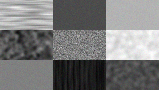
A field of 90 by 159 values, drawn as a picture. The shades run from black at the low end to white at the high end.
It is made of 3 by 3 panels. Panel 1,1: high, streaked across. Panel 1,2: low, flat. Panel 1,3: high, flat. Panel 2,1: low, blotchy. Panel 2,2: middling, fine-grained. Panel 2,3: very high, blotchy, faint in contrast. Panel 3,1: middling, flat. Panel 3,2: very low, streaked downward, faint in contrast. Panel 3,3: low, blotchy, faint in contrast.
